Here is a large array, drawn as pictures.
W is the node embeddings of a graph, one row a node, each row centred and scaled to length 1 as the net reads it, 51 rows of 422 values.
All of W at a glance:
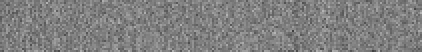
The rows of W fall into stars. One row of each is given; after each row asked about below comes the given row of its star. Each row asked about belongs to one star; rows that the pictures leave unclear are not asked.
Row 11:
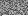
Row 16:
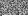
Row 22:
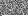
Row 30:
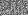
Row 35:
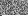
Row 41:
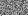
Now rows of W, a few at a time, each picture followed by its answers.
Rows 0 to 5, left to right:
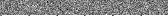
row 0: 30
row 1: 11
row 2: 11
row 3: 22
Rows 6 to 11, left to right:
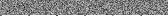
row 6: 35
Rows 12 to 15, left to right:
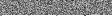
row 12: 41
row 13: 41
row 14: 41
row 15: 16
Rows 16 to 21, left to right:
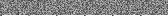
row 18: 35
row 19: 35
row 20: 22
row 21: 35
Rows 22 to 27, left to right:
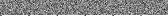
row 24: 41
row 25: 41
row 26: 16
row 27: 22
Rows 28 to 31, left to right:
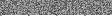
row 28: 30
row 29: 16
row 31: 30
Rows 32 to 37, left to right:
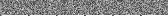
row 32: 35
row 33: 35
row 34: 35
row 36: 11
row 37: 16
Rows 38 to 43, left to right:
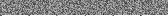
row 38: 16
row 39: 41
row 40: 16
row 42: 41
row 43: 35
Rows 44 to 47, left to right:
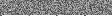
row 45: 41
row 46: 22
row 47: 16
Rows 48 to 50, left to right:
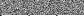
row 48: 16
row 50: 22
